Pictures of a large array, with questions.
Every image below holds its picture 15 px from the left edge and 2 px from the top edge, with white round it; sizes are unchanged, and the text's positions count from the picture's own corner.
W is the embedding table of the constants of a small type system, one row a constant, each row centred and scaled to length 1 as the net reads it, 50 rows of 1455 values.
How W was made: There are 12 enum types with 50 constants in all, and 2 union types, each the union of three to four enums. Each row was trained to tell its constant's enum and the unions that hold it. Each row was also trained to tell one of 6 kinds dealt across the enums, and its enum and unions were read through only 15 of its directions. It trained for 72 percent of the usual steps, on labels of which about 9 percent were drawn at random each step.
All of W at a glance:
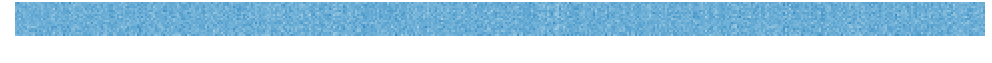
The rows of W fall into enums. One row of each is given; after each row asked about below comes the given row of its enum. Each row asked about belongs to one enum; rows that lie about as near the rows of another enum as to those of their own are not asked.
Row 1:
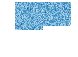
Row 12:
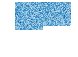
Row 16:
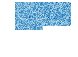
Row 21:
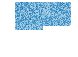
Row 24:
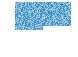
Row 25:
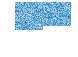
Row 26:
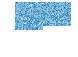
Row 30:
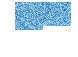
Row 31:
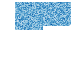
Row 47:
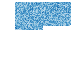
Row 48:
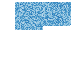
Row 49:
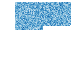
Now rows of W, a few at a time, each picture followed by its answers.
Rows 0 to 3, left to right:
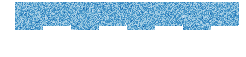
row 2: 31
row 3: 25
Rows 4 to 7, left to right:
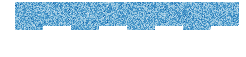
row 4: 48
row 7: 25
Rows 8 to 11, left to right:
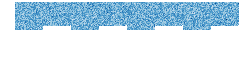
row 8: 26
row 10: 25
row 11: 26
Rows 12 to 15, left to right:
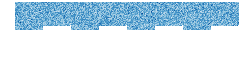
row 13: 21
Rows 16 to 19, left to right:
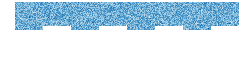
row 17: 1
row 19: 47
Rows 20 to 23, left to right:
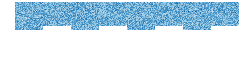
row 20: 26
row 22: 1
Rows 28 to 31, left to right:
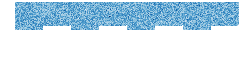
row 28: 21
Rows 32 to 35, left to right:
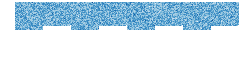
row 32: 49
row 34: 21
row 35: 24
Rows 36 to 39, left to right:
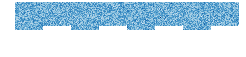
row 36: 48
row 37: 1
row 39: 1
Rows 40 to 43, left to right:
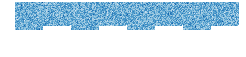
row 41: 16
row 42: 31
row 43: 47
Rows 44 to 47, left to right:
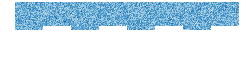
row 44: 21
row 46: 26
